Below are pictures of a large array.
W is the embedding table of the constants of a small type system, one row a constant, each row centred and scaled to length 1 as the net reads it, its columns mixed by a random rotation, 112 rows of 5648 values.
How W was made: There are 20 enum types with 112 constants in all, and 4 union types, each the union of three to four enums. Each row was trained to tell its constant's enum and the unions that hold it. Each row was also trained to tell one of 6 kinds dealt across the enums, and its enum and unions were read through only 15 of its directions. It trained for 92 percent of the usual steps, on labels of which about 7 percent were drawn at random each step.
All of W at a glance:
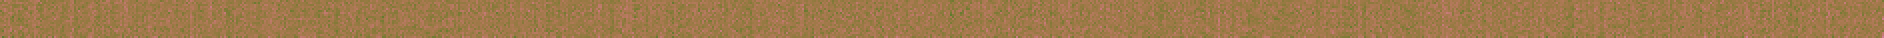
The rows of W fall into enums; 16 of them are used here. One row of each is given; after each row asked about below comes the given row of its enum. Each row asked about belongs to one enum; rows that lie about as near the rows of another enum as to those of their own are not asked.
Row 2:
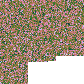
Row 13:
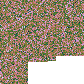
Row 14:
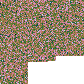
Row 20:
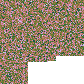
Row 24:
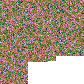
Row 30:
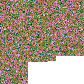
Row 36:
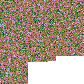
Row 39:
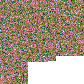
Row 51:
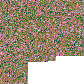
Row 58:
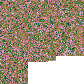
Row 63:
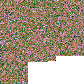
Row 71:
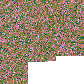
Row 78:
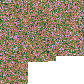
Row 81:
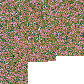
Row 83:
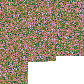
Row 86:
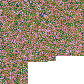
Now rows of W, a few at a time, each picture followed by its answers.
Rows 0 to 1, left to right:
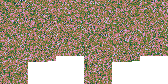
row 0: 86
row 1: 63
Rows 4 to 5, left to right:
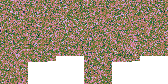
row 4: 30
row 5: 13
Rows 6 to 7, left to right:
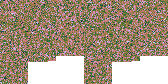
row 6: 58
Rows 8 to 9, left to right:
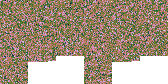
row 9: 71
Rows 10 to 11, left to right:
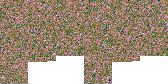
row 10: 20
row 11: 63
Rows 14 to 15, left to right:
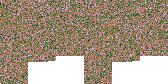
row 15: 58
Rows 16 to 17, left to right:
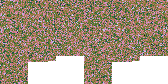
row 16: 30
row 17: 51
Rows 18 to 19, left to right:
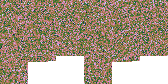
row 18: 24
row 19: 14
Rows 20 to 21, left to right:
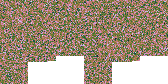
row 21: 81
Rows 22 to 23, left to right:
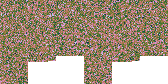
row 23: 86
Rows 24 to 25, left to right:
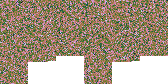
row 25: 14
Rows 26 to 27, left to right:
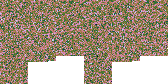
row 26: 81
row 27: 81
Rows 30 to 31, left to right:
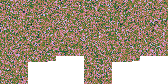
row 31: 51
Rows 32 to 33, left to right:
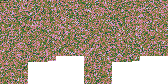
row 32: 58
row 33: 51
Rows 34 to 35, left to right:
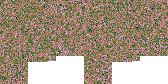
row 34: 58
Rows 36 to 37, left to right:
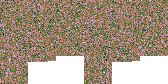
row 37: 20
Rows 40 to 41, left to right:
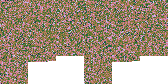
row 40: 36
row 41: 36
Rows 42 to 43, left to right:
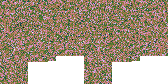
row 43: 63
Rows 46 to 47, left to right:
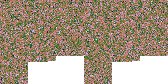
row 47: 2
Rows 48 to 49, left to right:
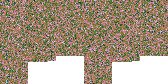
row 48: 86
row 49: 30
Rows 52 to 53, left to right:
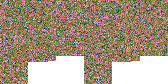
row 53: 24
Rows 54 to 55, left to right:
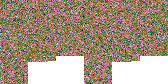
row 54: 39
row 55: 24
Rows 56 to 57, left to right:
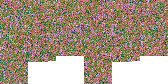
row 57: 36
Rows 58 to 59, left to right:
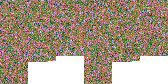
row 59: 51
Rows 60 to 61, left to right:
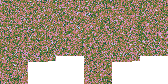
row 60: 30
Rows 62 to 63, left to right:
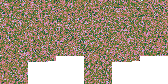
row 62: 2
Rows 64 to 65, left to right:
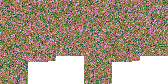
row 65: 51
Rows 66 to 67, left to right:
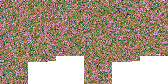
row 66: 13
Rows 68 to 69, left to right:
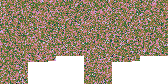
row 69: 20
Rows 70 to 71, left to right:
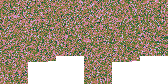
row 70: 39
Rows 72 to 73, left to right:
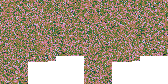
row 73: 24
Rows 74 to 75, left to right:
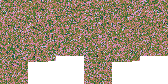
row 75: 81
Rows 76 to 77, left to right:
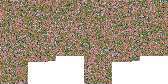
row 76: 30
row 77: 14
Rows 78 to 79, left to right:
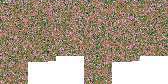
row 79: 81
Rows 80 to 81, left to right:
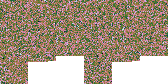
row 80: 36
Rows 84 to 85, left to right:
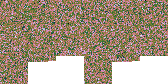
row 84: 58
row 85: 36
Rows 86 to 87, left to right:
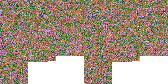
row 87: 58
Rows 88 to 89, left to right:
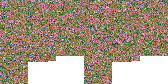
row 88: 20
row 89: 63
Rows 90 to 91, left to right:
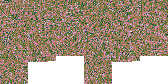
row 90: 2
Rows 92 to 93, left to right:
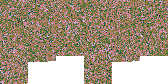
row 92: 39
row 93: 14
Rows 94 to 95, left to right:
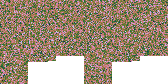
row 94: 63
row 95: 20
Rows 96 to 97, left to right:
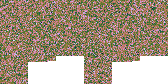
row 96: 71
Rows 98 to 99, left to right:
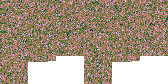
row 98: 24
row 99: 51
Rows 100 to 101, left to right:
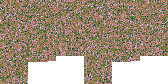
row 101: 39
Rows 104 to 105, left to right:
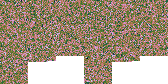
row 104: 86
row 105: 36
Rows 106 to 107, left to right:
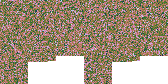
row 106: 30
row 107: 58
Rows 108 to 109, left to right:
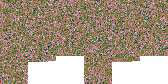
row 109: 36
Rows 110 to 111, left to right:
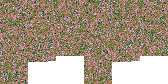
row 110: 39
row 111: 86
